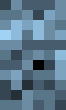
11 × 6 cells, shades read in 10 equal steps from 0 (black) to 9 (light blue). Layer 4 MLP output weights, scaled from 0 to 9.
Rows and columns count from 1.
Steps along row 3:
up down up down down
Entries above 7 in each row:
0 0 2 3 0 1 0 0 0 0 0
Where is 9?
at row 4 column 1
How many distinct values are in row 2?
4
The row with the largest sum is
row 4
